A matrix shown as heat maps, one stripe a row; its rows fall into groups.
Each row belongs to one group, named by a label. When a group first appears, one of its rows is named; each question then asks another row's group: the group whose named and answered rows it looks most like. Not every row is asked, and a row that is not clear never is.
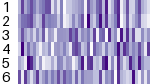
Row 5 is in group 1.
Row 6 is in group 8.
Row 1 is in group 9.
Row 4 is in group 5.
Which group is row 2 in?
9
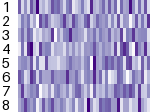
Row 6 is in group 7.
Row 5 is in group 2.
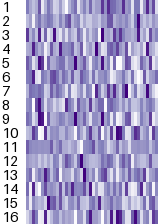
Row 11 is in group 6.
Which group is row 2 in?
1
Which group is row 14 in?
8
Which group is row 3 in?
2
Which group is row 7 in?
9
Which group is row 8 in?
1
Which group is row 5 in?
7
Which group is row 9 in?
7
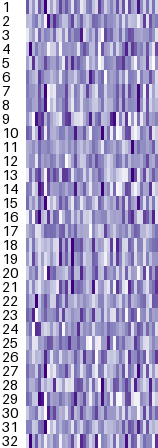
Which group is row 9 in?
1
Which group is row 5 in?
8
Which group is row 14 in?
7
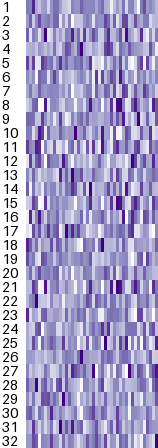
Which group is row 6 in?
2
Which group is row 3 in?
8
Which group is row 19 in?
8
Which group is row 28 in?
6
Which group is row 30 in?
6
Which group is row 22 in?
1
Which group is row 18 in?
6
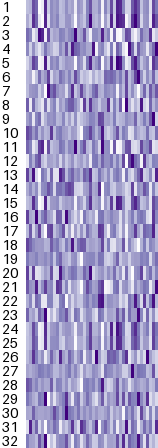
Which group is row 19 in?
6
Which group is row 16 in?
6
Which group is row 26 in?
9
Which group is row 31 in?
5
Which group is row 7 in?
5
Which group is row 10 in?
6
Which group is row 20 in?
8
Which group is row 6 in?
1
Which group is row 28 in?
6
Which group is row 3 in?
7
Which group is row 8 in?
8
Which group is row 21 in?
6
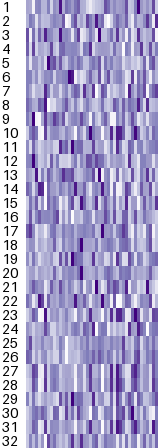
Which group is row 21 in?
9
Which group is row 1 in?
1
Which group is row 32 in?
5
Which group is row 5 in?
5
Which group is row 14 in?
7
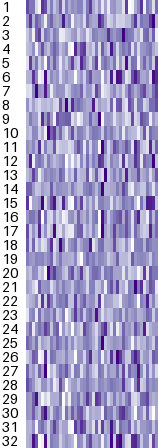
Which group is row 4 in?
2
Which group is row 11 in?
2
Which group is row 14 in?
6
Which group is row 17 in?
2
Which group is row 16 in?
2
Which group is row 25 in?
6
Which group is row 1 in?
8
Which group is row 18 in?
8
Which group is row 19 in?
6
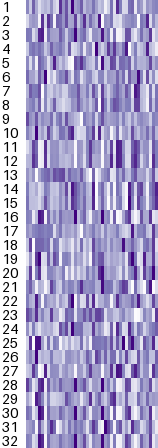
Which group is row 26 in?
1
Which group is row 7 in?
2
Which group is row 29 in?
1
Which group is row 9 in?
6
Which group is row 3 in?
7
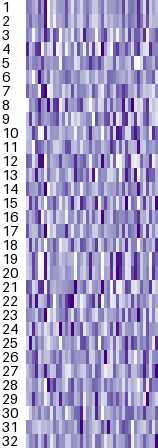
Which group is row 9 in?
9
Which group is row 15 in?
5
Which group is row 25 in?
5
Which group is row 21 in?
7
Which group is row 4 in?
2
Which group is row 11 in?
1
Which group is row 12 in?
7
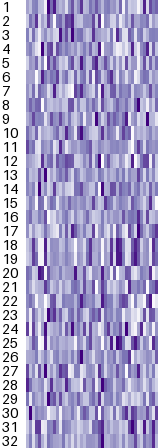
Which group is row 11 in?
8
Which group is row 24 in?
8
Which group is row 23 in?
5
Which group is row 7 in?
2
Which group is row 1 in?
5
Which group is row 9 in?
9
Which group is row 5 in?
5
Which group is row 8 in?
2
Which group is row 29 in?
5
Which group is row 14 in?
2
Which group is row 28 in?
6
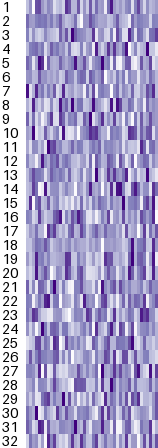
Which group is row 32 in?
5
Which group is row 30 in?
6
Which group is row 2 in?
6
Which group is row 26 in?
9
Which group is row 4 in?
9
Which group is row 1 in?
1
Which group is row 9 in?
8
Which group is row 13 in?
9
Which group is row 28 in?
2
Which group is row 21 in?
2
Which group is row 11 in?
5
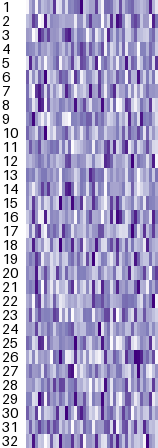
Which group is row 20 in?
6
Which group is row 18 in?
9
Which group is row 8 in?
7
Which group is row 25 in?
7
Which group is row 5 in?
5
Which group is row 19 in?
2
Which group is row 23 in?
9
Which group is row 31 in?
9
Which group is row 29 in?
7
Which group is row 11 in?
9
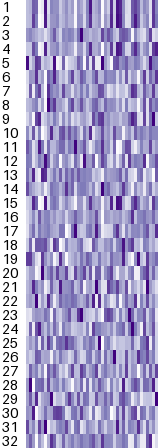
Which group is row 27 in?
5
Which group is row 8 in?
5
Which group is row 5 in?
2
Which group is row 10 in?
8
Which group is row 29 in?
1
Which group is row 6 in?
5
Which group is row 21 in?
9
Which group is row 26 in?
1
